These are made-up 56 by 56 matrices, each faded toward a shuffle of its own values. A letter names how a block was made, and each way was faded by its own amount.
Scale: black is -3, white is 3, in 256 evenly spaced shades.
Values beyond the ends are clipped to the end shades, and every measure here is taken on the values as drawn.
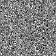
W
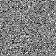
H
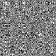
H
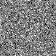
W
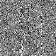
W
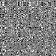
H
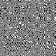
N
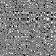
N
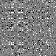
N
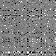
N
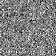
H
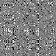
N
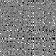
N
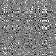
N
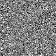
W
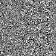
W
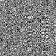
H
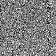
W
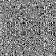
H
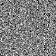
W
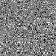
H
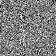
W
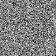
W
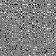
N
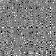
N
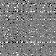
N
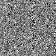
W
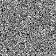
W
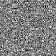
H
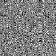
H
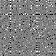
N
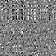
N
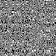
H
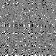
N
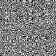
H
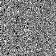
W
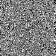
W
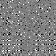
N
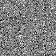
W
